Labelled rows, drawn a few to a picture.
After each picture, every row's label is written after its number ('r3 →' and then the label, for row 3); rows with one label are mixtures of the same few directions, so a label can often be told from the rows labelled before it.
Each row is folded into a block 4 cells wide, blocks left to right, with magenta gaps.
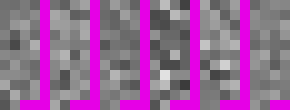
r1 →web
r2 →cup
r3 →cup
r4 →cup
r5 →cup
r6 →cup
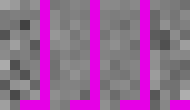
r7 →web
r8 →web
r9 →web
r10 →web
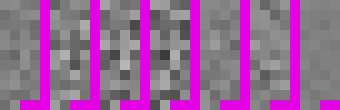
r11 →cup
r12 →cup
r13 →cup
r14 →cup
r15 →web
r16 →cup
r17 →web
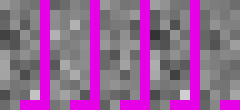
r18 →web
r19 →web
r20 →cup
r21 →web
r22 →web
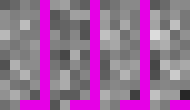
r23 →web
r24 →cup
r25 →web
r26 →web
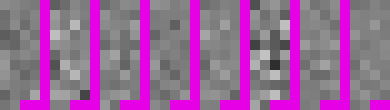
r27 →web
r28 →web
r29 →cup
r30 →web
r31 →web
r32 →cup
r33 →cup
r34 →web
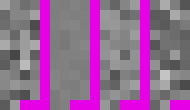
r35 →cup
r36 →web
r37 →cup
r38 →cup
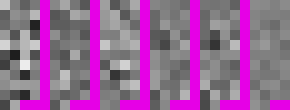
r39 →cup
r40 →cup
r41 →cup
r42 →web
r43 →web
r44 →web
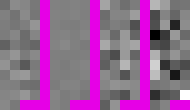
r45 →cup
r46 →web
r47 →cup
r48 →web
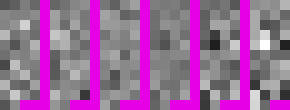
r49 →web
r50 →web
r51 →cup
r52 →web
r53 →web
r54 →web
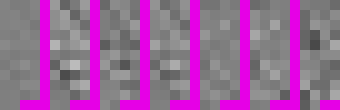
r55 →cup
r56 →cup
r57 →cup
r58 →cup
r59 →web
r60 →web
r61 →web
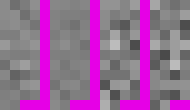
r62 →cup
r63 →web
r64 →web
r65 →cup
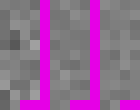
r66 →web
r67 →cup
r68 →cup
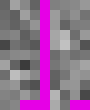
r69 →cup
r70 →web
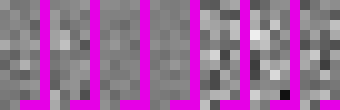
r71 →cup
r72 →web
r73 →web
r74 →cup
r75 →cup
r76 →web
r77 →cup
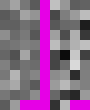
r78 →cup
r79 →cup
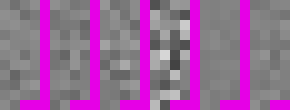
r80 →cup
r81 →cup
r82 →cup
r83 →cup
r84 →web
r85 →cup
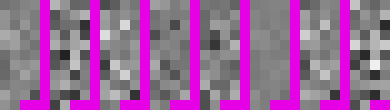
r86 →web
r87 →cup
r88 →web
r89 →web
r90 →web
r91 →web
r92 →web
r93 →cup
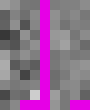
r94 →web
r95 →web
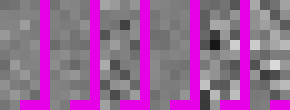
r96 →web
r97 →cup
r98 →web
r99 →web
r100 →web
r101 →cup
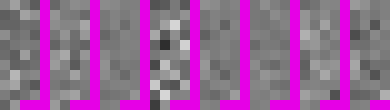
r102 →cup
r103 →cup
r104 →web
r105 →web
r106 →web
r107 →cup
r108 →web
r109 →web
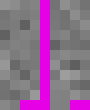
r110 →web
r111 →cup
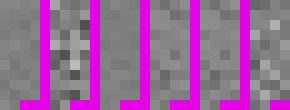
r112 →web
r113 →cup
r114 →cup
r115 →cup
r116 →cup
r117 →web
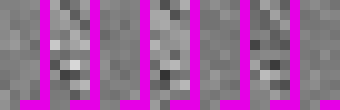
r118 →web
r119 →cup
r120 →web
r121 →cup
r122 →cup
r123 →cup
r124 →cup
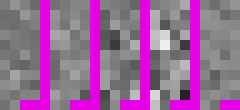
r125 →cup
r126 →web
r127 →web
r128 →web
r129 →cup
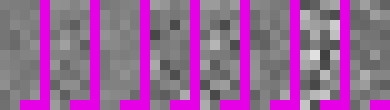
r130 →web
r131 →web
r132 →web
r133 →web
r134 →web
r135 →web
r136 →cup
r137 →cup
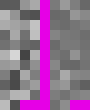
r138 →cup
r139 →cup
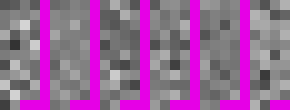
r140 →web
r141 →web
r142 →cup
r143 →cup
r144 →web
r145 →cup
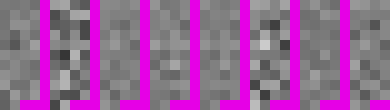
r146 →web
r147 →cup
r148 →web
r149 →cup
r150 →cup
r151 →web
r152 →cup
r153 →web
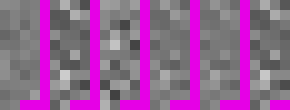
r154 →web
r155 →cup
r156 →web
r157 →cup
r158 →cup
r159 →cup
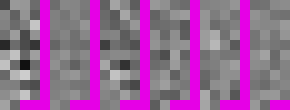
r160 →cup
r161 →cup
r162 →cup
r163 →cup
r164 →web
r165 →cup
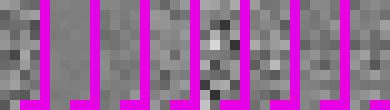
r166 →cup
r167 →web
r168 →web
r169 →cup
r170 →web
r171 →cup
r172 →cup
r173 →cup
